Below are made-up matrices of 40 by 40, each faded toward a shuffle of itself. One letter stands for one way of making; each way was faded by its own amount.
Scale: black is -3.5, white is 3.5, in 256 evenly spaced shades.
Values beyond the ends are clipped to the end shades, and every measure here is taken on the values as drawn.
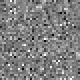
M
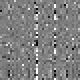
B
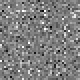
M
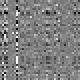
B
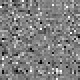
M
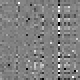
B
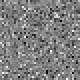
M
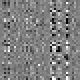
B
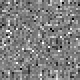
M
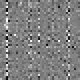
B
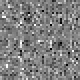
M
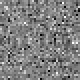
M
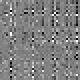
B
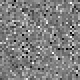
M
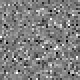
M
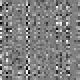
B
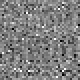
M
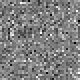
M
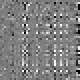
B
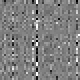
B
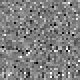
M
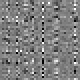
B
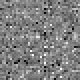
M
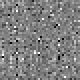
M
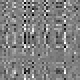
B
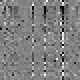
B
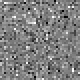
M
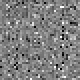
M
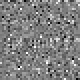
M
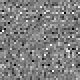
M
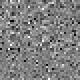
M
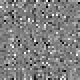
M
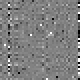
B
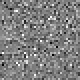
M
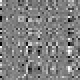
B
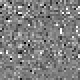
M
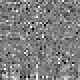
M
